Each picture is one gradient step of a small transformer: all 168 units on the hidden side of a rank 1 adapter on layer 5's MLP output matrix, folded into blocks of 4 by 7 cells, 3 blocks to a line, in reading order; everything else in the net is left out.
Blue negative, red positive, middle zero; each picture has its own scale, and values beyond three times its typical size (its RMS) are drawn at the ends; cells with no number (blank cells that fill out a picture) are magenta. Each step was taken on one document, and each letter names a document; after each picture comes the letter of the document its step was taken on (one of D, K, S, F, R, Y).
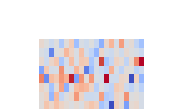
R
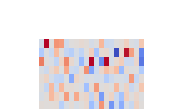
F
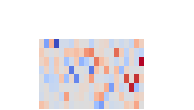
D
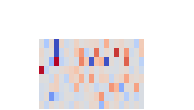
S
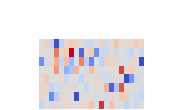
S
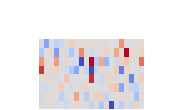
F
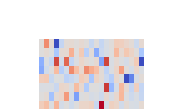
S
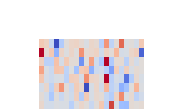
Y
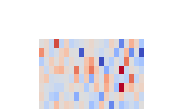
F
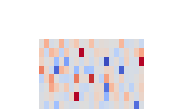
R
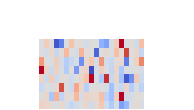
Y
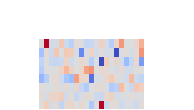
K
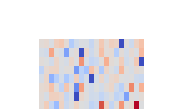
R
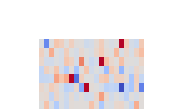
R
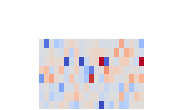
F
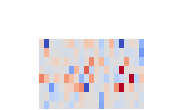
K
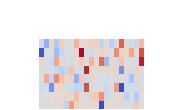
K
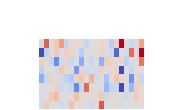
K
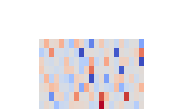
R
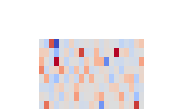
D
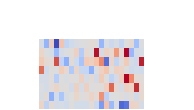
S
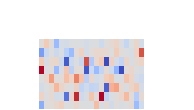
S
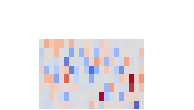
D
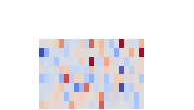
K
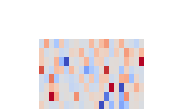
F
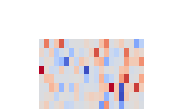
F
